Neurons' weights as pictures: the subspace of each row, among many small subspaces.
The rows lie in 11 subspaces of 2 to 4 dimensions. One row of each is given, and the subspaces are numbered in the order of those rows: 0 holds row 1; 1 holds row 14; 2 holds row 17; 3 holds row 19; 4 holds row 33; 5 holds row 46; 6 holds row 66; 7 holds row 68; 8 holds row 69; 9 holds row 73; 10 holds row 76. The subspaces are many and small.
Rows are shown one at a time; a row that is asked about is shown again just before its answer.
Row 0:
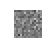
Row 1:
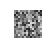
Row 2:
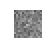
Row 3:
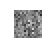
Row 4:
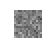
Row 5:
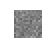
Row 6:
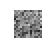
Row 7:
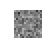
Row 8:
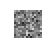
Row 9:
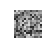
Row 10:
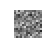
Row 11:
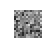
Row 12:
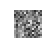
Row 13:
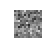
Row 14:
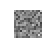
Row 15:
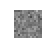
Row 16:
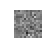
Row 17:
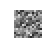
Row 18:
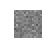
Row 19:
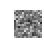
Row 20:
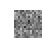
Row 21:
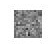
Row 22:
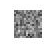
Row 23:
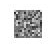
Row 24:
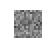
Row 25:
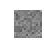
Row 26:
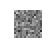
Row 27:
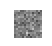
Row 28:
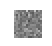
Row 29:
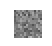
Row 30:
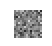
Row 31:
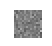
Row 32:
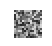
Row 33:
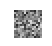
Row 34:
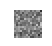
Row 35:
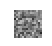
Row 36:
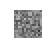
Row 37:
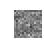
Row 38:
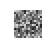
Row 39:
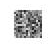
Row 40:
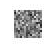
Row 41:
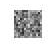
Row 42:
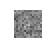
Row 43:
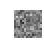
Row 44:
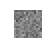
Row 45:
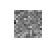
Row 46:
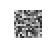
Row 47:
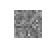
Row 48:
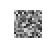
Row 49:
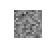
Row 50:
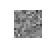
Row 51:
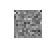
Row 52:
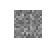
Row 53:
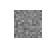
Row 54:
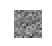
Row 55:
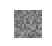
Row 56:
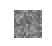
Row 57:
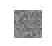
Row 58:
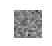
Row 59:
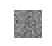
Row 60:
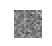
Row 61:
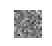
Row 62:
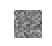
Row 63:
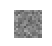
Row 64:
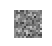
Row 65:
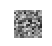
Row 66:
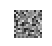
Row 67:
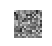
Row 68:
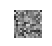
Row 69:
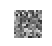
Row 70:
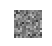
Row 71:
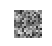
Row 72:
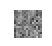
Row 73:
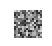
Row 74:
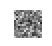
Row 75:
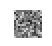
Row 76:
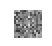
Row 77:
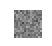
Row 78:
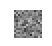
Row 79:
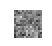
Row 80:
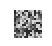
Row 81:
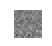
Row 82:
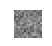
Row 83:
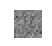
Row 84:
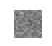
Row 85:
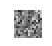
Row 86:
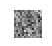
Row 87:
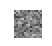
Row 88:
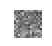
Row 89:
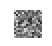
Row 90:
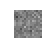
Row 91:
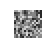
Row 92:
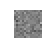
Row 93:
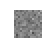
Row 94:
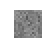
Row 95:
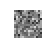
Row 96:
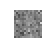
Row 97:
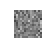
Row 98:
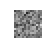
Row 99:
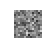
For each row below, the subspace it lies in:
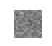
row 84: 3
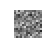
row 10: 2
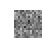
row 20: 1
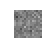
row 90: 1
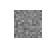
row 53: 6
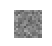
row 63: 6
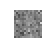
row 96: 10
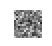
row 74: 3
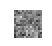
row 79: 5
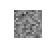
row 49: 4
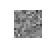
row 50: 4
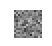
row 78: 6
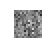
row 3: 0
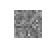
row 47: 5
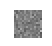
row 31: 8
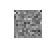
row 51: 7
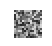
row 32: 3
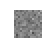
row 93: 1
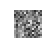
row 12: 0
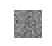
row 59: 10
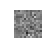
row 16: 9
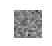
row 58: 9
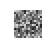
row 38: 4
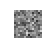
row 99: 9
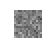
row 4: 5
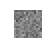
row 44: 4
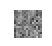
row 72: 5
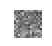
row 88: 10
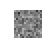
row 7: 0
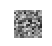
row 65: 0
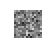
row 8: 9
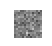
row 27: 9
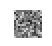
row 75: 3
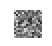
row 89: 6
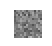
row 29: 8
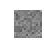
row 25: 1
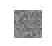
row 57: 10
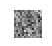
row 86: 0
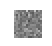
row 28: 8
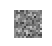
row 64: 6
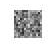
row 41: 10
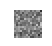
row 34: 1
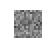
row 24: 1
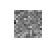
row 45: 10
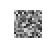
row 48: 2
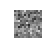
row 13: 10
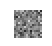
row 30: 1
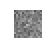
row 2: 2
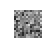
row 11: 10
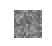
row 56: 4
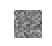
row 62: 7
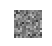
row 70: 2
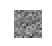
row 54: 2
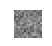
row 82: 3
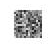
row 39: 4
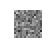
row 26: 6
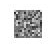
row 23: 7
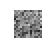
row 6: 10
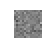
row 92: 7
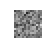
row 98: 4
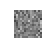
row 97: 8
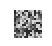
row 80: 8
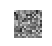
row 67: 1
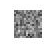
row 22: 5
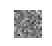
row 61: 9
